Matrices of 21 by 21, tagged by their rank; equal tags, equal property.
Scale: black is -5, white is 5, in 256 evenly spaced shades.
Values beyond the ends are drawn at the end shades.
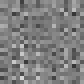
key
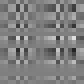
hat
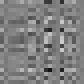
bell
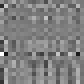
bell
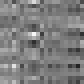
bell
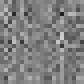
key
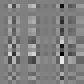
hat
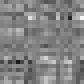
key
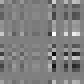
hat
